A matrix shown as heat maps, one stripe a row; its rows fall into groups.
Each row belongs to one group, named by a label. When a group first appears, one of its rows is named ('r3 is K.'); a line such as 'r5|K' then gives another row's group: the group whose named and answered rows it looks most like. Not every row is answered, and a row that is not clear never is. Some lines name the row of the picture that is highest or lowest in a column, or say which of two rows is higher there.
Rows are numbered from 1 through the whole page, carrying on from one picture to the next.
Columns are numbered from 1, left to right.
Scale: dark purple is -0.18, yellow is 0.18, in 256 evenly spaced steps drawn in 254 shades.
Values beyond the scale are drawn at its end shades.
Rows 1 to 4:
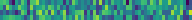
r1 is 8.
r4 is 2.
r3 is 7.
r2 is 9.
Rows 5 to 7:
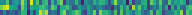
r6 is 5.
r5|8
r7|7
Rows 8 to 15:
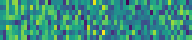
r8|8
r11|2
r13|5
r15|5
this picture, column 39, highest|12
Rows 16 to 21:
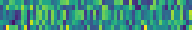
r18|7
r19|7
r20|8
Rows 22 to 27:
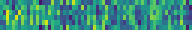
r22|8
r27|8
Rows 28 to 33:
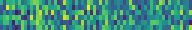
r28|2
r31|2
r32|9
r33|7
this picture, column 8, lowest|31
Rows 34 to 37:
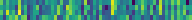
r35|8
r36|8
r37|5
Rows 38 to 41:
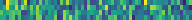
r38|5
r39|9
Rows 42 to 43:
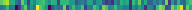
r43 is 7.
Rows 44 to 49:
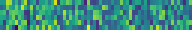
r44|5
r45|9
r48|5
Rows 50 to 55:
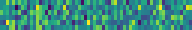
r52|2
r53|7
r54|9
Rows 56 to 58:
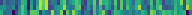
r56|7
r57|7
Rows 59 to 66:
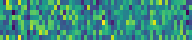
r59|9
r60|5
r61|8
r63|9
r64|9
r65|7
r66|8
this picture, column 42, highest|59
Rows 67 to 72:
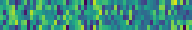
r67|7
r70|2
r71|5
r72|7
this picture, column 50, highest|72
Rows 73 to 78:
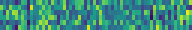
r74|2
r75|5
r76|5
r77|7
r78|9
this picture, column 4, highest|74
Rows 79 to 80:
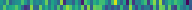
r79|8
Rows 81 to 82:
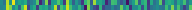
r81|8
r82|5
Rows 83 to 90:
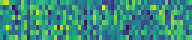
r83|5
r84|9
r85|7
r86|2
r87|7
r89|8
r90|5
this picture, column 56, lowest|85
